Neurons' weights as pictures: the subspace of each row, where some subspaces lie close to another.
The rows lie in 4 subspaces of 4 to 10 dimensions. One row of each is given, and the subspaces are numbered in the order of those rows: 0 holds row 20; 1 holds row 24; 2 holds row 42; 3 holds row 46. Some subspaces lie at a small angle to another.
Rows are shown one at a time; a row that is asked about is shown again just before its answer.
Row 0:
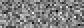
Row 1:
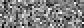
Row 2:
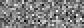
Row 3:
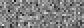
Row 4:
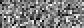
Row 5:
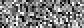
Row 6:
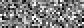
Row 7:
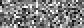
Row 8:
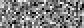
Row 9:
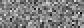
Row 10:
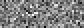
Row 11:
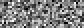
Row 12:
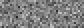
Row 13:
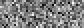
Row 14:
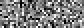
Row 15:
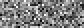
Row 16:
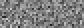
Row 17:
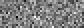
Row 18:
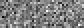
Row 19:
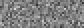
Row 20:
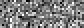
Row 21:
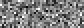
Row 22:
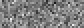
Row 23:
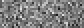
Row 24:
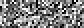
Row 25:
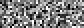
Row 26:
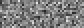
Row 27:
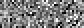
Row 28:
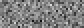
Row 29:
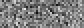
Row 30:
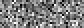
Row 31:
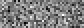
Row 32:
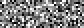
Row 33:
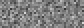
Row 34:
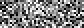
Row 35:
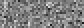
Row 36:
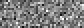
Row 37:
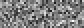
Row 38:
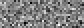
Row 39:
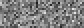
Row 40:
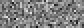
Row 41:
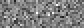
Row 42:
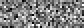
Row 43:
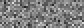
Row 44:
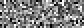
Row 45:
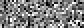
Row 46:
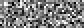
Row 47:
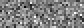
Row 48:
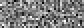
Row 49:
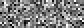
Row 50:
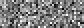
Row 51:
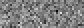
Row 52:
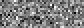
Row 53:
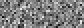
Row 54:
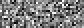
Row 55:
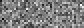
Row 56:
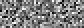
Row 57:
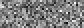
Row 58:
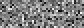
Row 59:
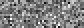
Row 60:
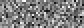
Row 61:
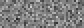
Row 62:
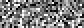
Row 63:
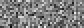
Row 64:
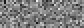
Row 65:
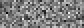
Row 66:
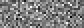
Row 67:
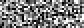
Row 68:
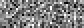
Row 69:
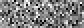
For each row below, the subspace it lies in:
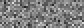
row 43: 3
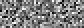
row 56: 3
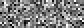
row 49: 3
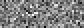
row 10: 0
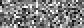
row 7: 1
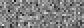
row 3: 1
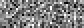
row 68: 2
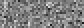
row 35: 0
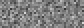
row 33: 2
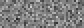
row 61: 2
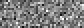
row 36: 2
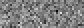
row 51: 2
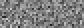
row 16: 2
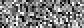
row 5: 3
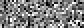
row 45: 0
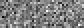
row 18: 2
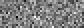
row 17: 2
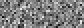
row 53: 2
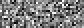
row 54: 1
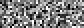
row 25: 0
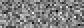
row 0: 2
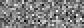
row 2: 2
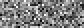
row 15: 2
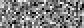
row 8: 2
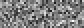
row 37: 3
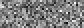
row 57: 3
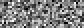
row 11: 3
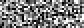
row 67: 3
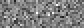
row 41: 0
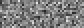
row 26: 1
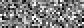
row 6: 2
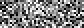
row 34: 3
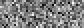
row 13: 3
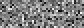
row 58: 3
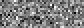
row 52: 2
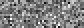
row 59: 3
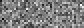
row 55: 2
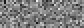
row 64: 3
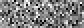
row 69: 2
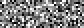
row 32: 3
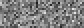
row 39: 1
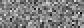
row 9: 3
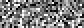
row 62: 2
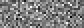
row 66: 2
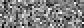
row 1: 0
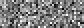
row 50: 0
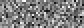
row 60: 2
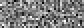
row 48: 3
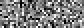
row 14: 3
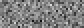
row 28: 2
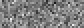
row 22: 1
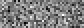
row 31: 0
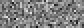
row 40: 3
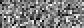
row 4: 0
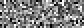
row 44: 3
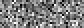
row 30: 3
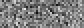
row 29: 1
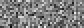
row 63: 0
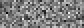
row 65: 3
